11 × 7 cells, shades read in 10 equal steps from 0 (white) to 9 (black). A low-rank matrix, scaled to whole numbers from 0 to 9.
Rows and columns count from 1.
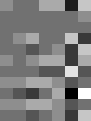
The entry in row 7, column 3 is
5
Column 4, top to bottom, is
3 5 5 5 5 3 6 3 5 3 5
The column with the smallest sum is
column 7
